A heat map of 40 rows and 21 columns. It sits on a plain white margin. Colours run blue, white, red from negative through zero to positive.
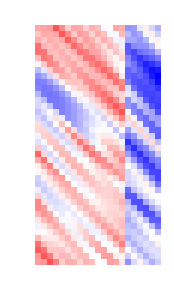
Ninth with the lowest average: top right. Lone odd cells: none. Seam: vertical, 70% of the way across, the left part higher.
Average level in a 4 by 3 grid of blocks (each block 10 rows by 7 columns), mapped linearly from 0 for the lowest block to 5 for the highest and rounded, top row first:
5 5 0
2 4 1
4 4 1
4 4 2
